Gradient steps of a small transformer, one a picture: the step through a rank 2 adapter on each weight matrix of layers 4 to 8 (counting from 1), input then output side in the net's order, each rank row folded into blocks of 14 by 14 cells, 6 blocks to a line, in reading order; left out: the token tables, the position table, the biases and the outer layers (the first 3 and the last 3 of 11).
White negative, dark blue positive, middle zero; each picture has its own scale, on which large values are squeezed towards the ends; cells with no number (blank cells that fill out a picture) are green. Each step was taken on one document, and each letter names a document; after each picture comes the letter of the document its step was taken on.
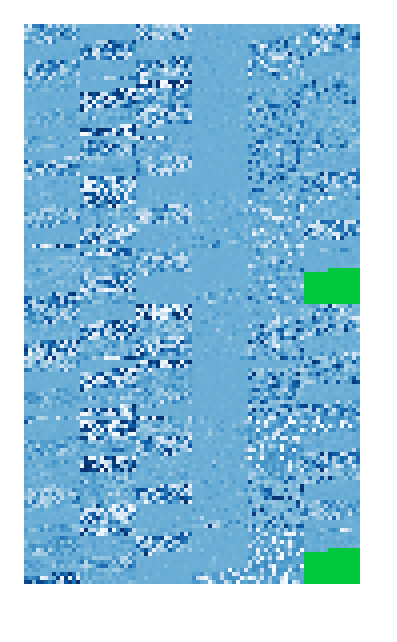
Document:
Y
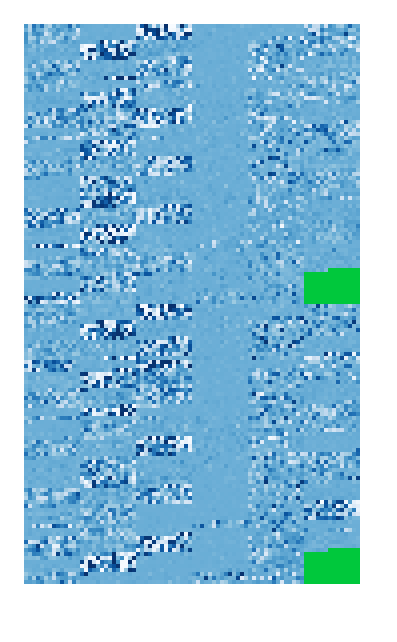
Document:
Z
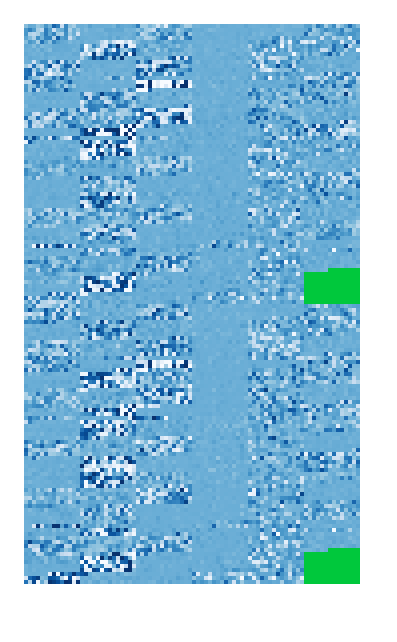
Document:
Z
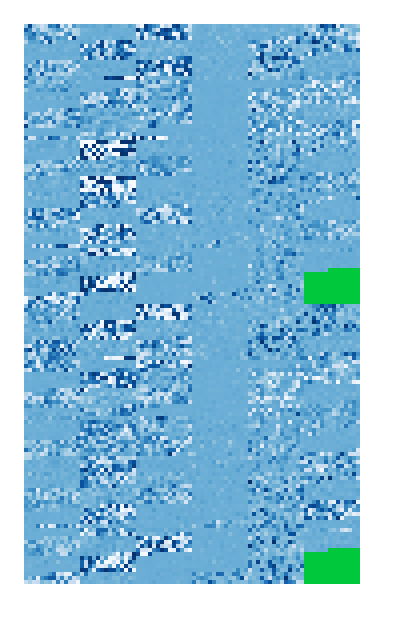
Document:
Y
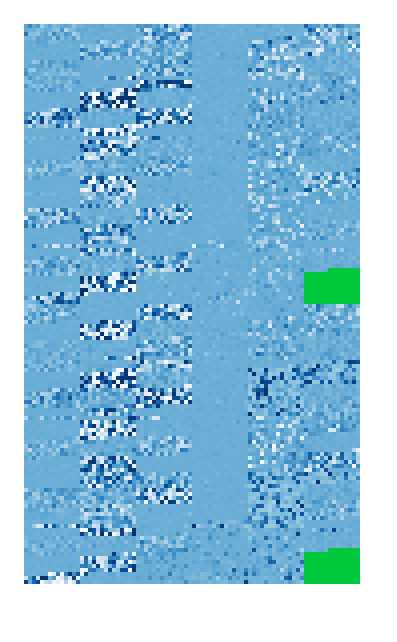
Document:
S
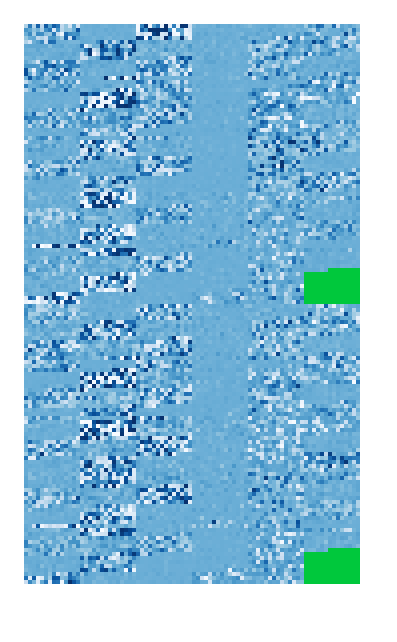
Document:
Y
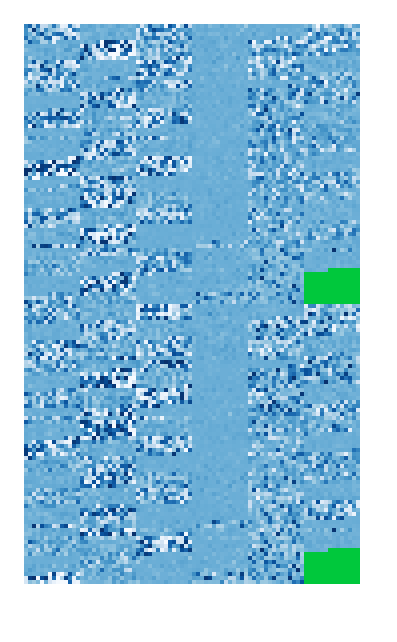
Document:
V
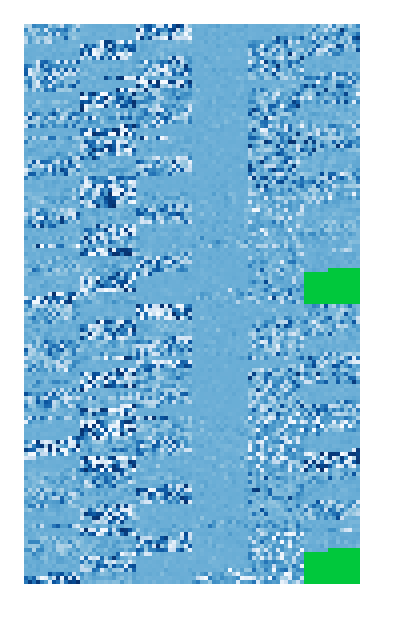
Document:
Y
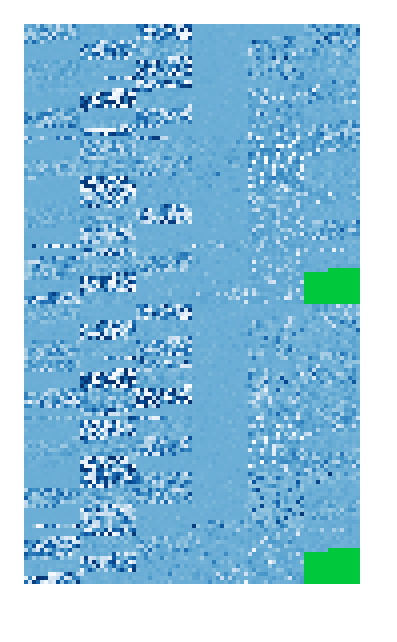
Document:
S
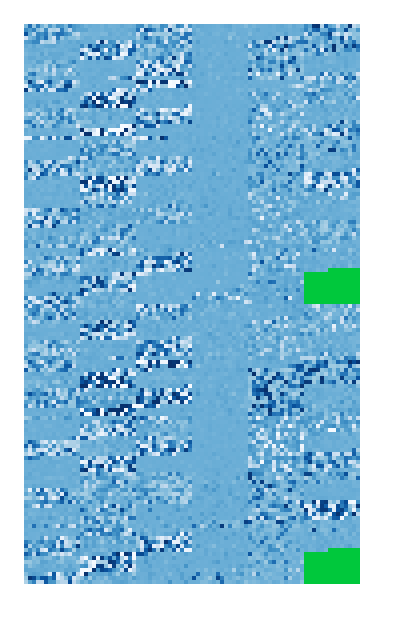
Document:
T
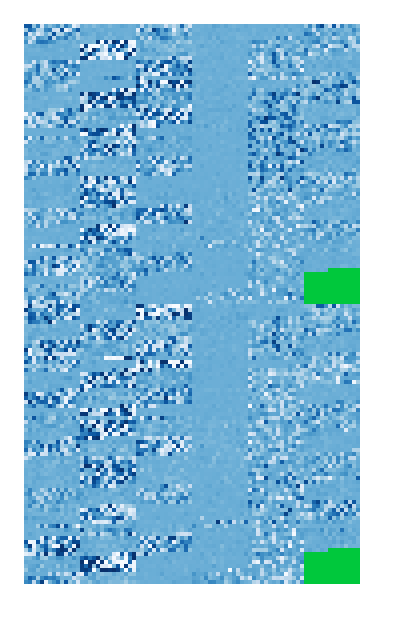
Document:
Y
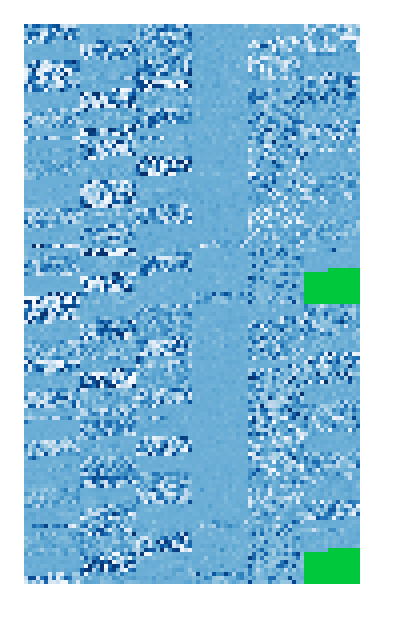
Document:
V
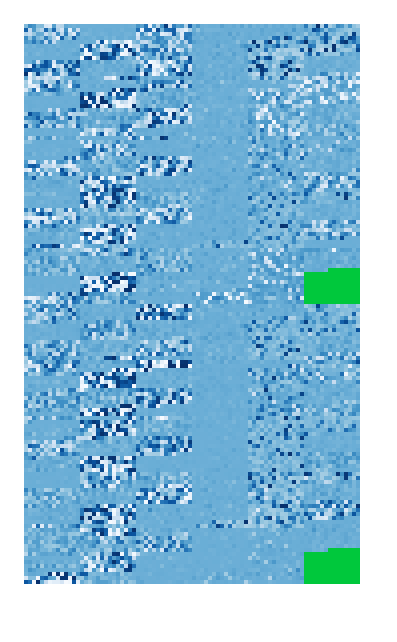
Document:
T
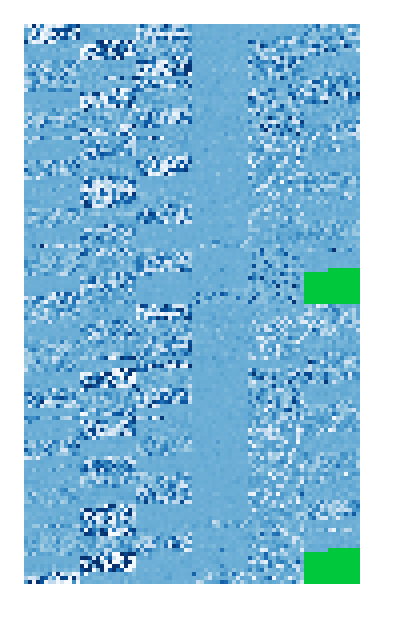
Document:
V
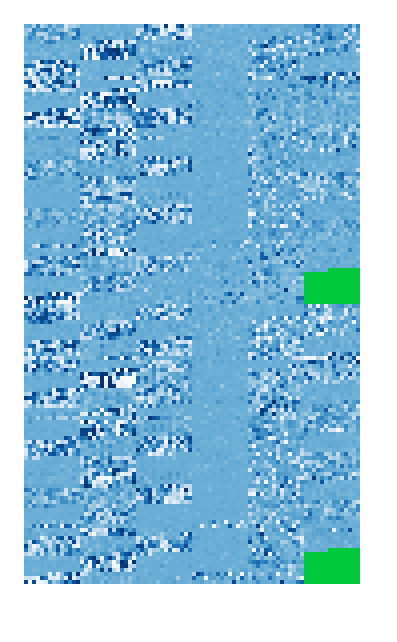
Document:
Z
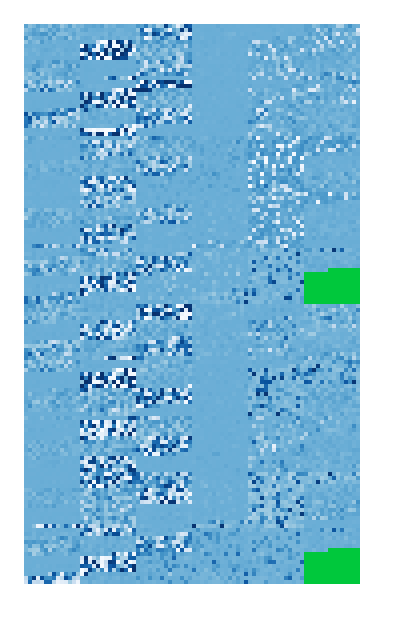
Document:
S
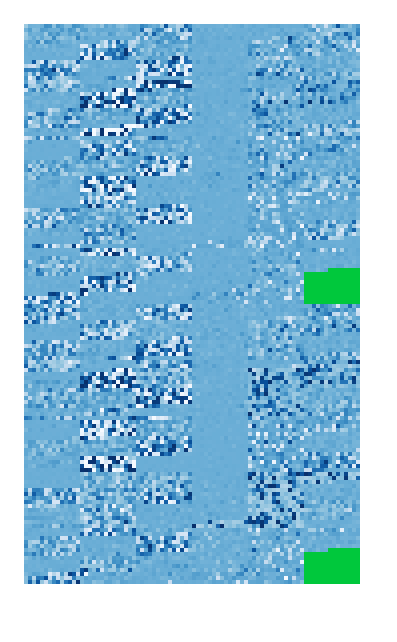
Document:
S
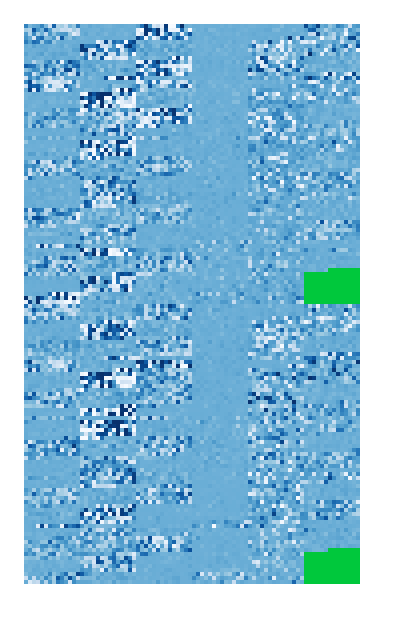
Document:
Z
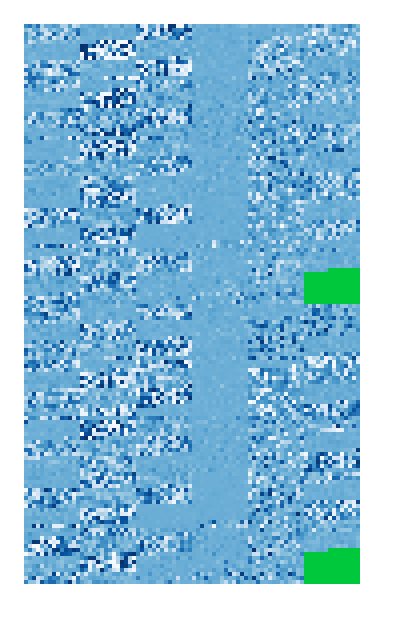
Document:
Z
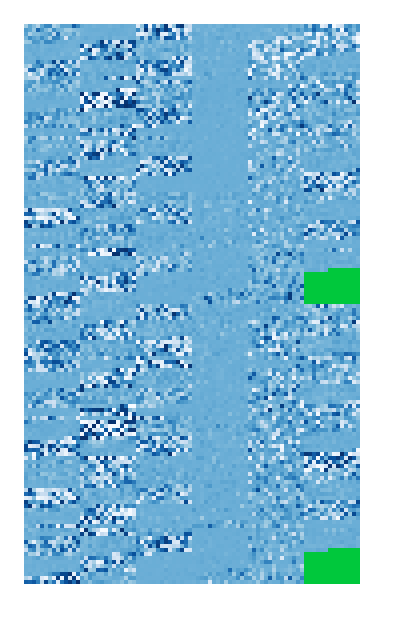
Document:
Y
